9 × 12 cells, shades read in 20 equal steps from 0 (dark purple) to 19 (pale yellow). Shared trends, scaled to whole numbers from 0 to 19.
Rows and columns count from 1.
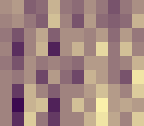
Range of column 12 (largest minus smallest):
9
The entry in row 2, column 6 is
10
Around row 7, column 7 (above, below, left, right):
5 15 10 12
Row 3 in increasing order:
6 7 8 9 9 10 10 11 11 12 12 13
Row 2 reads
10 11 9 7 15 10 6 12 8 7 8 14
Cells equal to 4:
2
